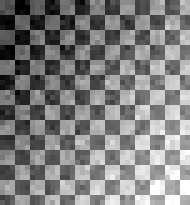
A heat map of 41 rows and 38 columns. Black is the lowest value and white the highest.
The top left is the ninth with the lowest average. Values rise toward the bottom right. Neither half mirrors the other. No row or column stands out. The bottom right is the ninth with the highest average. A checkerboard runs through the table.
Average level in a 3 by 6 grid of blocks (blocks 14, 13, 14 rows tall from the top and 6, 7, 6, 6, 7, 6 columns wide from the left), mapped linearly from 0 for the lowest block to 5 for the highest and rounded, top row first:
0 1 1 2 2 3
1 2 2 3 3 4
2 3 3 4 4 5
